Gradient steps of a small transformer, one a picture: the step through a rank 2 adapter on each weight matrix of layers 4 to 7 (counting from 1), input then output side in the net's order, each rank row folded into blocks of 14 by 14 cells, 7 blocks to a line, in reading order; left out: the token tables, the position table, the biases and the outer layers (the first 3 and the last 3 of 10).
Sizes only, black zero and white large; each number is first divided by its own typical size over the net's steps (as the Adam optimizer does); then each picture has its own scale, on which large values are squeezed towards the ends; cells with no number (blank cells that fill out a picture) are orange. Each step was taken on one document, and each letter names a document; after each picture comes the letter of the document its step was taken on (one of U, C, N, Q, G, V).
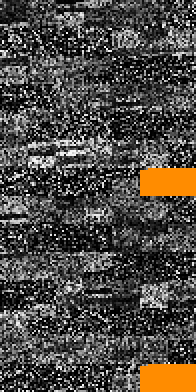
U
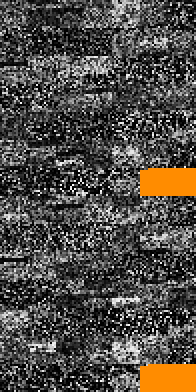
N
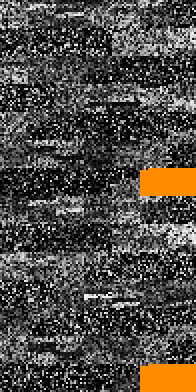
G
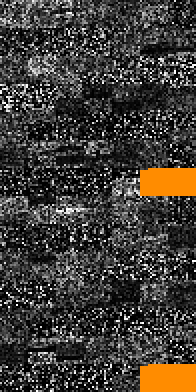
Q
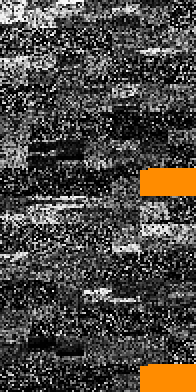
G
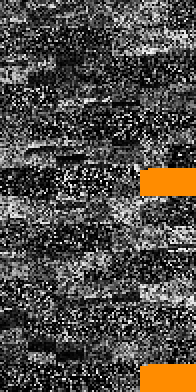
G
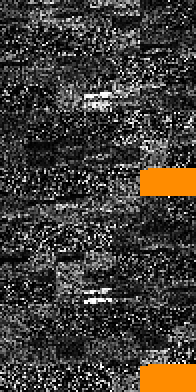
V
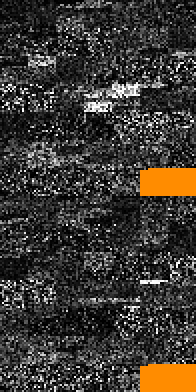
V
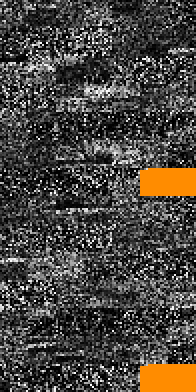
V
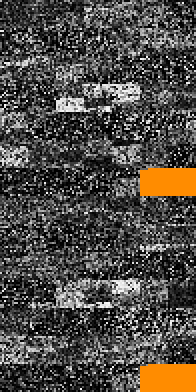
N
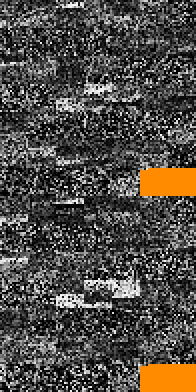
N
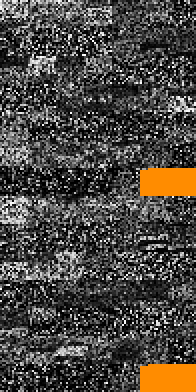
Q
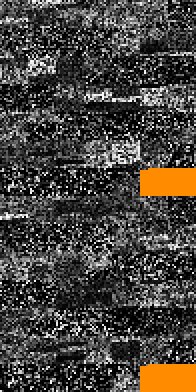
Q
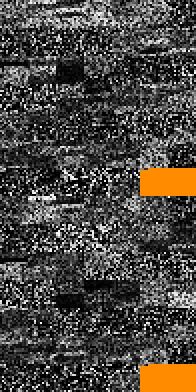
N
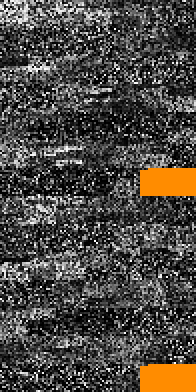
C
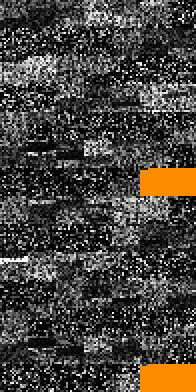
Q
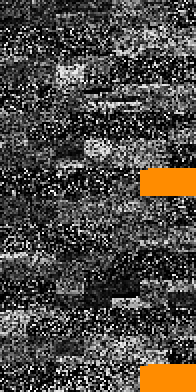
U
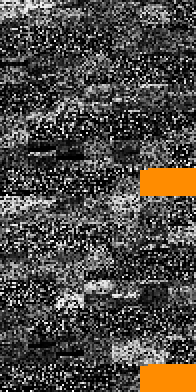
G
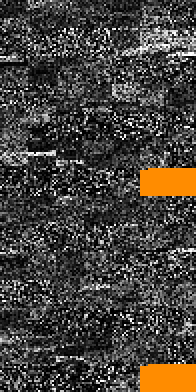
V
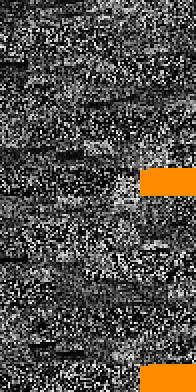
G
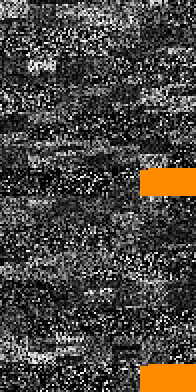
Q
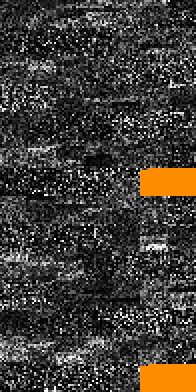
V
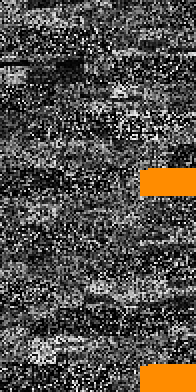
N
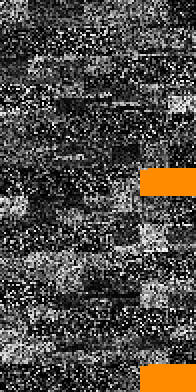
N
